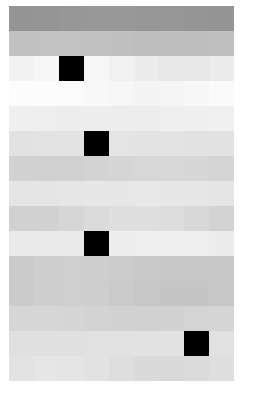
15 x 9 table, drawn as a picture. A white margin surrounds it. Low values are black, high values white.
On average the colour sits 80% of the way up the scale. The bottom left is the smoothest part. Four lone cells stand out, each far lower than its neighbours. There is no overall slope.
